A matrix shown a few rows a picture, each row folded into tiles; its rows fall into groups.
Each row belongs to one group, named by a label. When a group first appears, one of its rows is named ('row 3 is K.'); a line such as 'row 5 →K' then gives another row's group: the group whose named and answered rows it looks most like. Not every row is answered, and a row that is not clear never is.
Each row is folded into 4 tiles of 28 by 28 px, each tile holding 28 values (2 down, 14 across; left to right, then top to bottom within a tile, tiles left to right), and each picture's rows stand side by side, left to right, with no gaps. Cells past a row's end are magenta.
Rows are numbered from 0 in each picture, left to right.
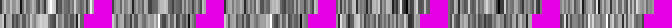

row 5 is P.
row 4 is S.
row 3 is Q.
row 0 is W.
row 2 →W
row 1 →W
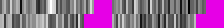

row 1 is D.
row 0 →W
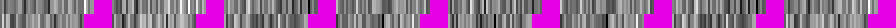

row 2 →D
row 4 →D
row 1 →P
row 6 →D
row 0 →P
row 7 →P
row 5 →S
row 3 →S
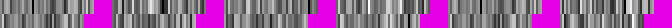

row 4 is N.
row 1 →S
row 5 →N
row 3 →Q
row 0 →N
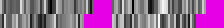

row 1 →W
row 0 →S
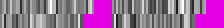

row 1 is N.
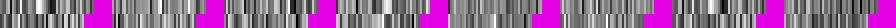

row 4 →W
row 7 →D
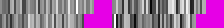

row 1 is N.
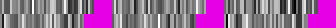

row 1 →P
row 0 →Q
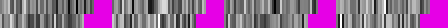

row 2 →S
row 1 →W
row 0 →D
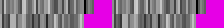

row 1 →D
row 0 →D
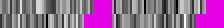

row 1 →N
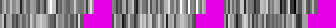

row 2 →Q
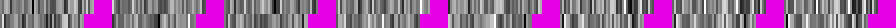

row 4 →W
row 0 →N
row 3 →P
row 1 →S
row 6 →Q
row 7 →Q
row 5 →Q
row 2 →S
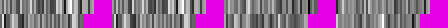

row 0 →N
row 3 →W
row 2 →D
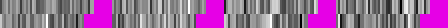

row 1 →P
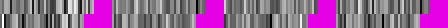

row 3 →D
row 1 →D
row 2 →S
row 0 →N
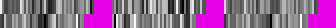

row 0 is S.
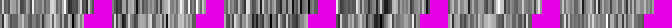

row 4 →W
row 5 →P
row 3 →S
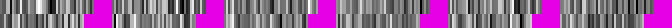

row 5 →D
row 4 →Q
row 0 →S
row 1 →Q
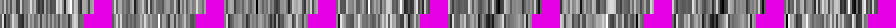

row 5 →W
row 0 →N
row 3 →Q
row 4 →S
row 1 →P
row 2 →N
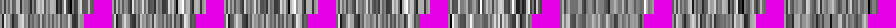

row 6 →Q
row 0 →Q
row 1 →N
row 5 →P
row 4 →Q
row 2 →N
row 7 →D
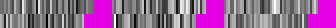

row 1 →N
